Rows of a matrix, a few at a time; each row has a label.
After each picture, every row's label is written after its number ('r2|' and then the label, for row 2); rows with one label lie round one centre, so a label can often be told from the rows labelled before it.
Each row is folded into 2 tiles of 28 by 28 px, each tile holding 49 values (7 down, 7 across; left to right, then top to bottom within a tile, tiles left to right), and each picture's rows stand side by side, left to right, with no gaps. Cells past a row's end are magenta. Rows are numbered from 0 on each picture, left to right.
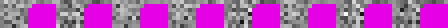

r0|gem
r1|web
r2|gem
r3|gem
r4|web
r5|gem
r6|web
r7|web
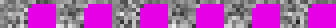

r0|web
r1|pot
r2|web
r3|pot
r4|pot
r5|web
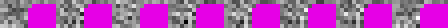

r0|pot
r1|web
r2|gem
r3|web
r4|web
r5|web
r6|web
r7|pot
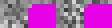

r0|pot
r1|web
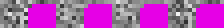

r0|web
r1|gem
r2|gem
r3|web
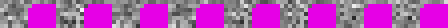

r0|pot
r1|web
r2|pot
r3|pot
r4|web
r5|web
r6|gem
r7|gem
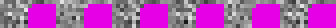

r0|web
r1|gem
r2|web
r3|web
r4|gem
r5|web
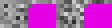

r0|gem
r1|web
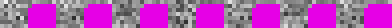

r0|gem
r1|gem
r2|pot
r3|web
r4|gem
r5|pot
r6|gem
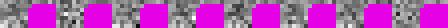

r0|pot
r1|web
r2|pot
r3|pot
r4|pot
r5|pot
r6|pot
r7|gem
